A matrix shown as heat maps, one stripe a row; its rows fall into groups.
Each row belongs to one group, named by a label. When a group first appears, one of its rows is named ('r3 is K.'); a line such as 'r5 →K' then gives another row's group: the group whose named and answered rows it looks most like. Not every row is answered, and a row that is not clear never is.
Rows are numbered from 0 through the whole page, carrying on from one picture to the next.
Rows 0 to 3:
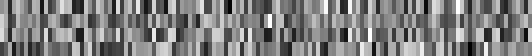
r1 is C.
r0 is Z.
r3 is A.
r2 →Z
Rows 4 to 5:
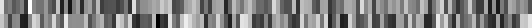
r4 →A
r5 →Z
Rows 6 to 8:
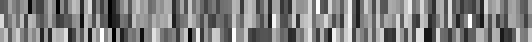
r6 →A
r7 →A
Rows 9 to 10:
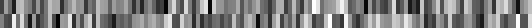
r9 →C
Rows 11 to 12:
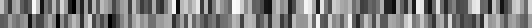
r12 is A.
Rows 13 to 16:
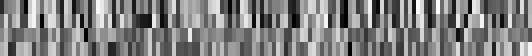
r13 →Z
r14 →Z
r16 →C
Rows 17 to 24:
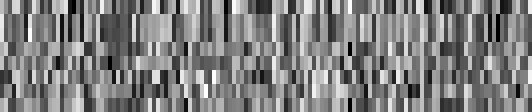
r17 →Z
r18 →A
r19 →A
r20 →C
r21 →A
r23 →C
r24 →C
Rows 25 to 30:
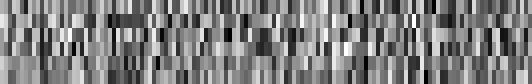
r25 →Z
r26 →C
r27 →Z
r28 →Z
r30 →C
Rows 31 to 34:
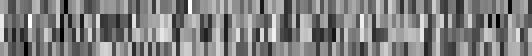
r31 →C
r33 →A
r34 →Z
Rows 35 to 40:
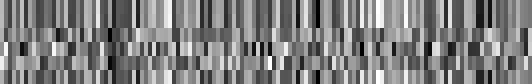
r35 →A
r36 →A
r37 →A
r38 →Z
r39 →C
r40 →A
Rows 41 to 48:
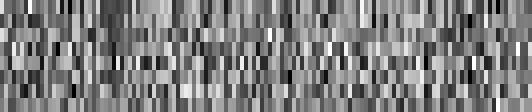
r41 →A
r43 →C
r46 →A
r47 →Z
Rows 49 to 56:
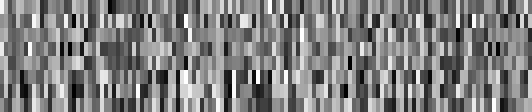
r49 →C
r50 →Z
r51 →C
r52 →A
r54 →Z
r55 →Z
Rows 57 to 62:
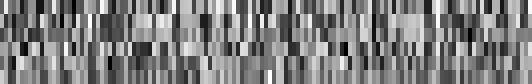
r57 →Z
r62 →C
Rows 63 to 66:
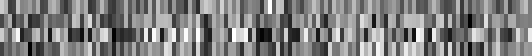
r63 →C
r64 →A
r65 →Z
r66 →A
